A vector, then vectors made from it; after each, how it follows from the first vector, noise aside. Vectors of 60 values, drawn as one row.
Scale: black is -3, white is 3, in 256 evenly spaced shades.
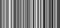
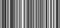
wrapped around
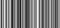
wrapped around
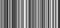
wrapped around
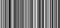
sign-scrambled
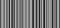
sign-scrambled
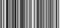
wrapped around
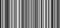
wrapped around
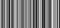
sign-scrambled
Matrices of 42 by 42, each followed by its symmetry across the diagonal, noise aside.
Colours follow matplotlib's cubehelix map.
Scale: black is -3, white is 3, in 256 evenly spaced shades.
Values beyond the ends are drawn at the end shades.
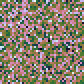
symmetric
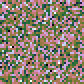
neither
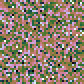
neither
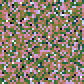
neither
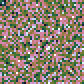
symmetric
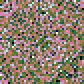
symmetric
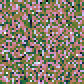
neither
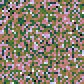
symmetric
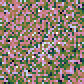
symmetric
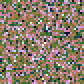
neither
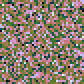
neither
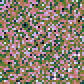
symmetric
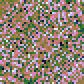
symmetric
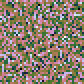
neither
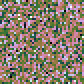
neither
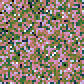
symmetric
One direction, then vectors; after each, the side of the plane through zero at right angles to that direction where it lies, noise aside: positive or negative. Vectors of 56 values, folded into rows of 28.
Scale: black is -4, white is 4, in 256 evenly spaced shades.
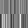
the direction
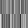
negative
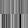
negative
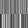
positive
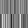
positive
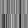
negative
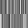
negative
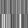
positive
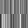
positive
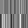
positive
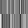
negative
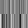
negative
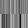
negative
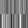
positive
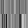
negative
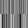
negative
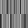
positive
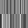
positive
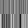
negative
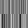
negative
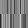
positive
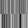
negative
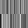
positive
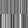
positive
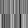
negative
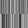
negative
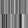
negative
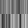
negative
